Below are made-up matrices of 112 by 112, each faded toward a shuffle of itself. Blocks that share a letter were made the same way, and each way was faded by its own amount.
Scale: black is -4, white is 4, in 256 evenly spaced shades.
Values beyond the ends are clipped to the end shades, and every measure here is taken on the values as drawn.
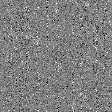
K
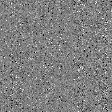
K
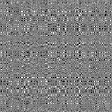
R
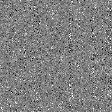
K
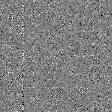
K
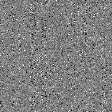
K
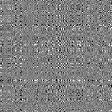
R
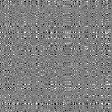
R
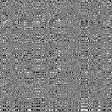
R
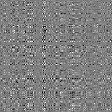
R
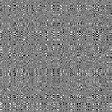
R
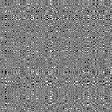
R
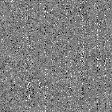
K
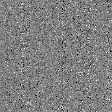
K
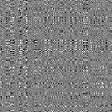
R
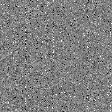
K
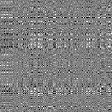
R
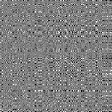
R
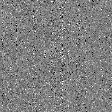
K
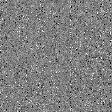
K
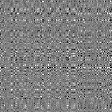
R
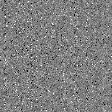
K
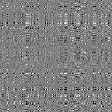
R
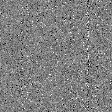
K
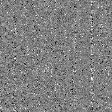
K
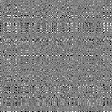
R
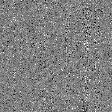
K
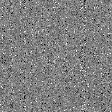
K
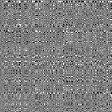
R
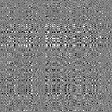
R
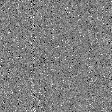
K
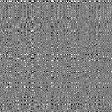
R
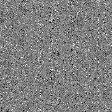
K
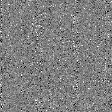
K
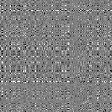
R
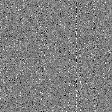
K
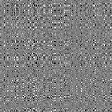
R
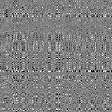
R
